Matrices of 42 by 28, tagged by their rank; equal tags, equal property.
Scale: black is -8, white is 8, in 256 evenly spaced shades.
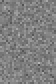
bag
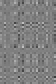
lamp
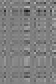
lamp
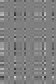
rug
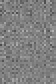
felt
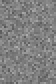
bag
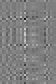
lamp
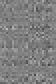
felt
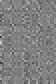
felt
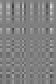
rug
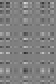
rug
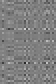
lamp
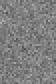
bag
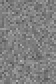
bag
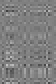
lamp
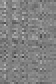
felt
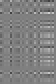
rug
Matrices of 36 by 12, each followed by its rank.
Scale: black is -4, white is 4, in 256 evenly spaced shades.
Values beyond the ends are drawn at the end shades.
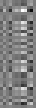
one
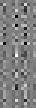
two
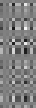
one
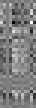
two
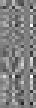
two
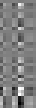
one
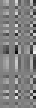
one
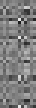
two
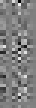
two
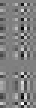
one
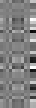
one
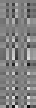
one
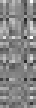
two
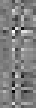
two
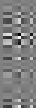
one
